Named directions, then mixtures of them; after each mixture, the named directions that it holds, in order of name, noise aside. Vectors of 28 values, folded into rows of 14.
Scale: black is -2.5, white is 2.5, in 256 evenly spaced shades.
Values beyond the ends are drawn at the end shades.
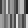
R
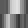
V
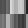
R, V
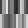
R, V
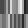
R, V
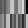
R, V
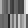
R, V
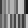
R, V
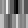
R, V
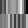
R, V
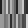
R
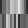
R, V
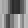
V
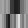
V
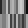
R, V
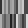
R
